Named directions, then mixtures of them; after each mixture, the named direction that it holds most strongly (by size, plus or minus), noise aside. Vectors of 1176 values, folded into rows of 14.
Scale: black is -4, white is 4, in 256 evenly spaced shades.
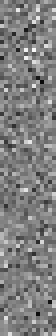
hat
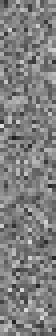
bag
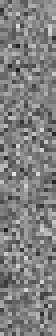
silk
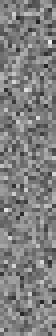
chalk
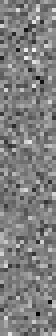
hat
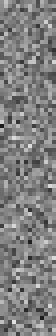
bag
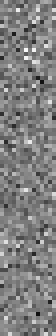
hat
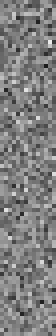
chalk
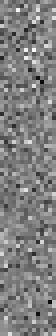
hat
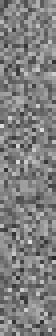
bag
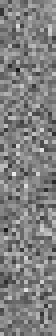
silk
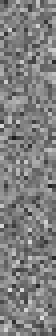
bag
